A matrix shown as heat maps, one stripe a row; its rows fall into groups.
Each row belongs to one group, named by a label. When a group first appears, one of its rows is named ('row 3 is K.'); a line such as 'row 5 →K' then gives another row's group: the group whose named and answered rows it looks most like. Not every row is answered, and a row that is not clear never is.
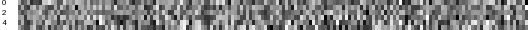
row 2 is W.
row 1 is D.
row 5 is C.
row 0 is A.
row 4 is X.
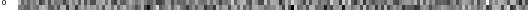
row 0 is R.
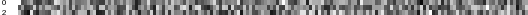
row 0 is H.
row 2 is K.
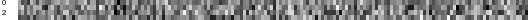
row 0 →K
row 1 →X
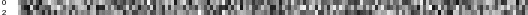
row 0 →A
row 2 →C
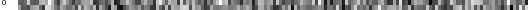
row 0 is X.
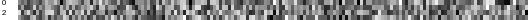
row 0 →A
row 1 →X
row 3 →C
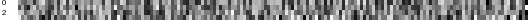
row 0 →D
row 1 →D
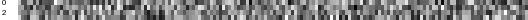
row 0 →H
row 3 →C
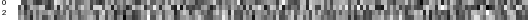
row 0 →H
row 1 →D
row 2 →X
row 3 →X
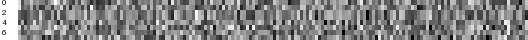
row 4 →X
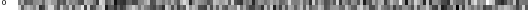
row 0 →X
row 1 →R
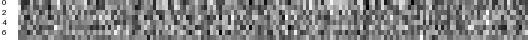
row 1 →H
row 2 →R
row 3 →D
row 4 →X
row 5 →H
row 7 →W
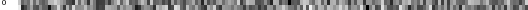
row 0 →W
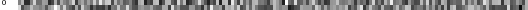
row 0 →D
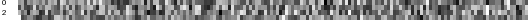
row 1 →X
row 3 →H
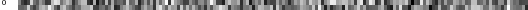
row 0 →K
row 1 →X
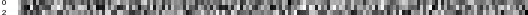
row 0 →H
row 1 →K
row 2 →A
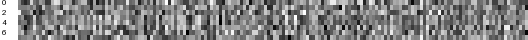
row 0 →K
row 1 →A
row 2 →H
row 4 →A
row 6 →D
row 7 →W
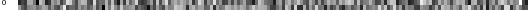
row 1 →C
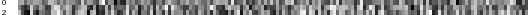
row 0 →X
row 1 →K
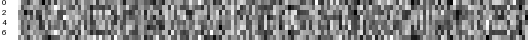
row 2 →A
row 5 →R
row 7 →D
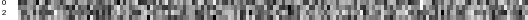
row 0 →K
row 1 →W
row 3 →W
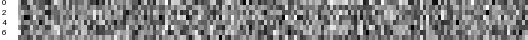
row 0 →H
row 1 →C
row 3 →C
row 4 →R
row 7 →A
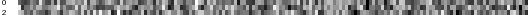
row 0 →K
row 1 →W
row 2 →A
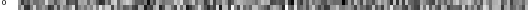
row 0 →C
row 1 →D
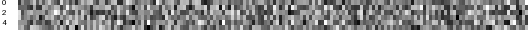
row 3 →R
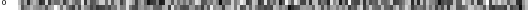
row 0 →R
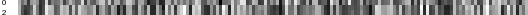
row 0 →R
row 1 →C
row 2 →C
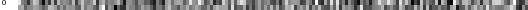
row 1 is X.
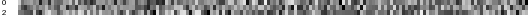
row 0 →R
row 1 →C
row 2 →A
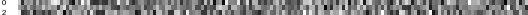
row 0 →W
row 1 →D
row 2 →H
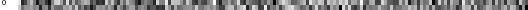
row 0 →H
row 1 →R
